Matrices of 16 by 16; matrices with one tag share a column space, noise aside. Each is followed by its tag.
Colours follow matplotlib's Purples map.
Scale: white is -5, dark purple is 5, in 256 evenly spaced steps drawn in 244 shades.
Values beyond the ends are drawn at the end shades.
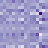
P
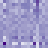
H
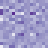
P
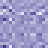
P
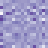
P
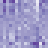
H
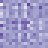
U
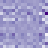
P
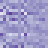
P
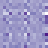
P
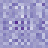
U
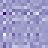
P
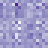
U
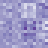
U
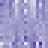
H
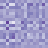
U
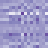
P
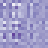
U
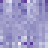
H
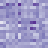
U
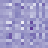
U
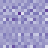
P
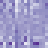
H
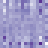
H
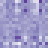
H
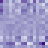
H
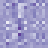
U
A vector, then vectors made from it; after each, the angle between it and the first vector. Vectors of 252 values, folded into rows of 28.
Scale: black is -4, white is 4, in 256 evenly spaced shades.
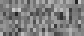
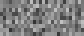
partly aligned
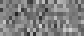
partly aligned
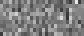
nearly opposite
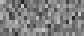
orthogonal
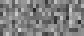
partly opposed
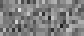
partly aligned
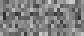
partly aligned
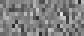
partly opposed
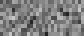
partly opposed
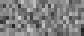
orthogonal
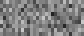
orthogonal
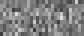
nearly opposite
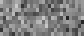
orthogonal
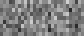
partly aligned
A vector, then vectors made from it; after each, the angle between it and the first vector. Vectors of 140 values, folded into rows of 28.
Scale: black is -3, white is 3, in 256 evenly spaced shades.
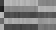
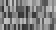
partly aligned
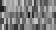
partly aligned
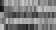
nearly parallel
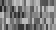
partly aligned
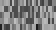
orthogonal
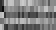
nearly parallel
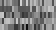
partly aligned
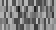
orthogonal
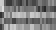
nearly opposite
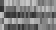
nearly parallel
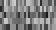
partly aligned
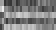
nearly opposite
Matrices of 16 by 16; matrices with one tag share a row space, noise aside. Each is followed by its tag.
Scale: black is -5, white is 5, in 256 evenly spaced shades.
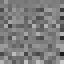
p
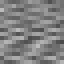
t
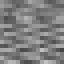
t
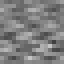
t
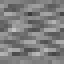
t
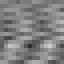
t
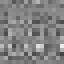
p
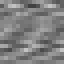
t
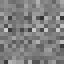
p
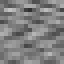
t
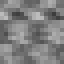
t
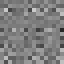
p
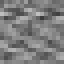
t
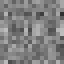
p
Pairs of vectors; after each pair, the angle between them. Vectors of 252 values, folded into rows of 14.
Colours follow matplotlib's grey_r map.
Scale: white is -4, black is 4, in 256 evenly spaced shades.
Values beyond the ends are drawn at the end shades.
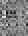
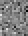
orthogonal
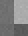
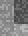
nearly opposite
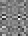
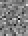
partly opposed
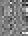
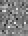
orthogonal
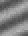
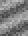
nearly opposite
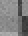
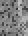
partly opposed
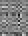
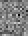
partly aligned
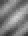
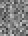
orthogonal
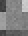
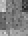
nearly opposite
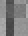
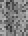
partly aligned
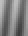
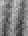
nearly parallel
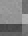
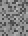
orthogonal
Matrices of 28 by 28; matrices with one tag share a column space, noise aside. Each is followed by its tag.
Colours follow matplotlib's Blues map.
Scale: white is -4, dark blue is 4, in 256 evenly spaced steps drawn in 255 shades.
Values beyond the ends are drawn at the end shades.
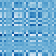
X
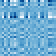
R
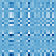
X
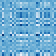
X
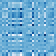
X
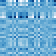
R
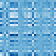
X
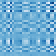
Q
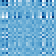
R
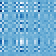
Q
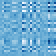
Q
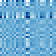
R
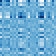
R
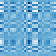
Q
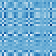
X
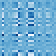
X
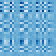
Q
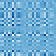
X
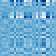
R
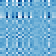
R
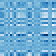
X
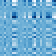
R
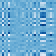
X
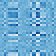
X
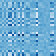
X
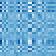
Q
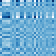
R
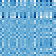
R
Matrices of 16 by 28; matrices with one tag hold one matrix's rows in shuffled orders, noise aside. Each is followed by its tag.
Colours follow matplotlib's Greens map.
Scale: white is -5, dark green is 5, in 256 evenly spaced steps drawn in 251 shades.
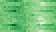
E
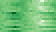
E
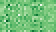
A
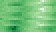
E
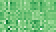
A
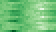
E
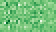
A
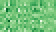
A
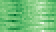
E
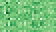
A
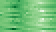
E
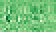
A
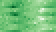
E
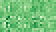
A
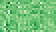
A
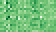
A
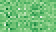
A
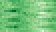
E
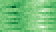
E
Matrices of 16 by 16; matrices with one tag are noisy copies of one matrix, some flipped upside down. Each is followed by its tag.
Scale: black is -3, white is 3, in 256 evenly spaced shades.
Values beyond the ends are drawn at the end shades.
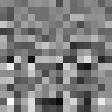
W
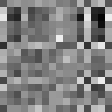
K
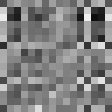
K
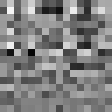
W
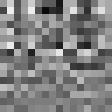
W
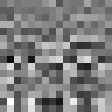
W
